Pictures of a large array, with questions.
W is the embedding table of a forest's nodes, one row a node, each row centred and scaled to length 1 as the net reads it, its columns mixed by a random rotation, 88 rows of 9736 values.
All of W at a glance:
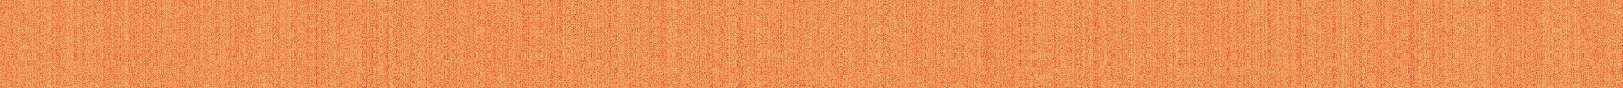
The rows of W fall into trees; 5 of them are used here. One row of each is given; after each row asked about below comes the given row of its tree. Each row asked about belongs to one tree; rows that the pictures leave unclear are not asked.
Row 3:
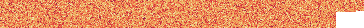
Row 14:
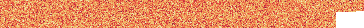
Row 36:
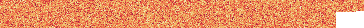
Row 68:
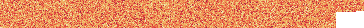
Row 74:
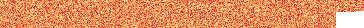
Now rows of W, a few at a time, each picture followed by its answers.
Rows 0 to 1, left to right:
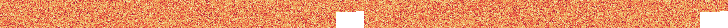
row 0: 36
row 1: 14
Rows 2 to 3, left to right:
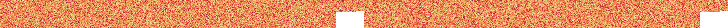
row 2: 36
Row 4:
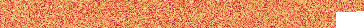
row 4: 14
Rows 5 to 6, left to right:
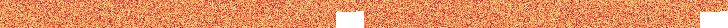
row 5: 3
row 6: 36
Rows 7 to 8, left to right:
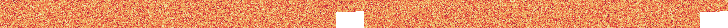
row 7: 68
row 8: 68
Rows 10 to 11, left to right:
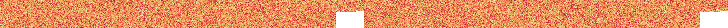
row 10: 3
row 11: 36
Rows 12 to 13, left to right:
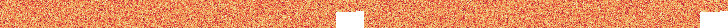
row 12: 3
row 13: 3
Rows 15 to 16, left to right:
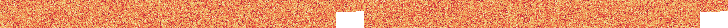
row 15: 68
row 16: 36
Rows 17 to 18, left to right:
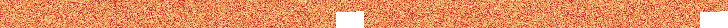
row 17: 14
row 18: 36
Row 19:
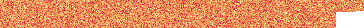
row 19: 14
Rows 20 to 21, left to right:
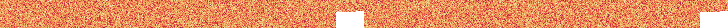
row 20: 3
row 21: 68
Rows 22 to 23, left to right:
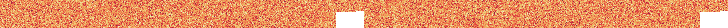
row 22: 14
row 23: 3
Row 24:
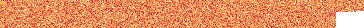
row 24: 14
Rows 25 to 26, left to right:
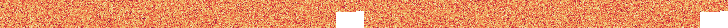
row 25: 3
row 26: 3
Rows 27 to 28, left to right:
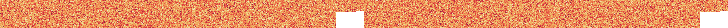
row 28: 36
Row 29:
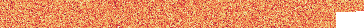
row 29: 14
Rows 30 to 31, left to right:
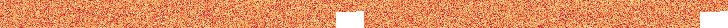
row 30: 36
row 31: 36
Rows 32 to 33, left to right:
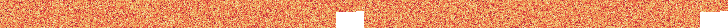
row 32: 36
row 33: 3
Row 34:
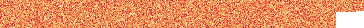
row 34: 14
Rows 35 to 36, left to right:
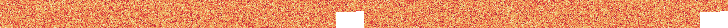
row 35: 68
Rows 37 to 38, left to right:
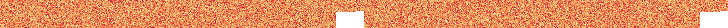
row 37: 3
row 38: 14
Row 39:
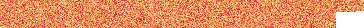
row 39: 68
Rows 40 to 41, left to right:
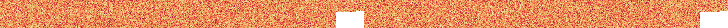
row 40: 3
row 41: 3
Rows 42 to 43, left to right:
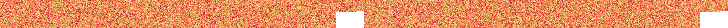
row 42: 36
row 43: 14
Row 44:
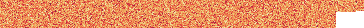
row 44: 3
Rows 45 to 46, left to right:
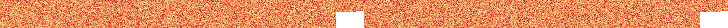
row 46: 36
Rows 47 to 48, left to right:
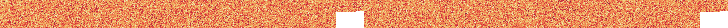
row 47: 74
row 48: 68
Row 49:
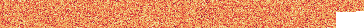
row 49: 36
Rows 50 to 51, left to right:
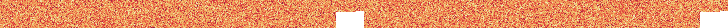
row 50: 3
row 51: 3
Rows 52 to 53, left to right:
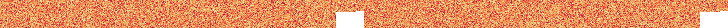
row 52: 3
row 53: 36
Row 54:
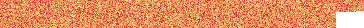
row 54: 36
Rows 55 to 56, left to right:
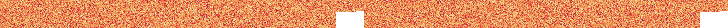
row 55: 36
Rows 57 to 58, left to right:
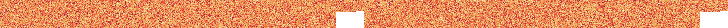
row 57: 36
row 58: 74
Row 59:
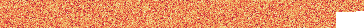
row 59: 36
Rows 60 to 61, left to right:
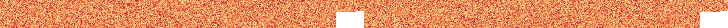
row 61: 3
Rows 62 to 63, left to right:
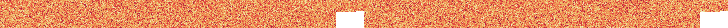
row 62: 14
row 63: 3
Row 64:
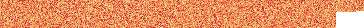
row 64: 3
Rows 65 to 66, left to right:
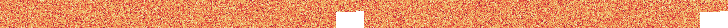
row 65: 3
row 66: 14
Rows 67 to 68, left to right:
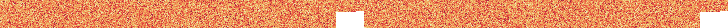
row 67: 74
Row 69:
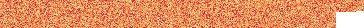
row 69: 36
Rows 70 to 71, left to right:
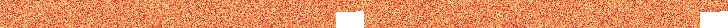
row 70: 68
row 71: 74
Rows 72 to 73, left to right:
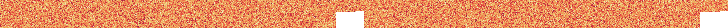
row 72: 68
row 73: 14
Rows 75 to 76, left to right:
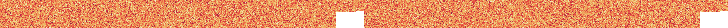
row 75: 36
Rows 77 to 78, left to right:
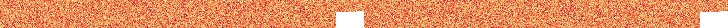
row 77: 14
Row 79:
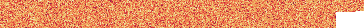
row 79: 3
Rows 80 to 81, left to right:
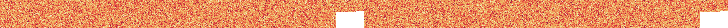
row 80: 14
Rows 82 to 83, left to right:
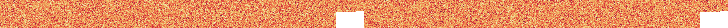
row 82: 68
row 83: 36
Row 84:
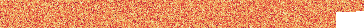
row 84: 14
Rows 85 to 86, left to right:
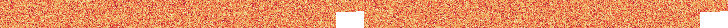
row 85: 14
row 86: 14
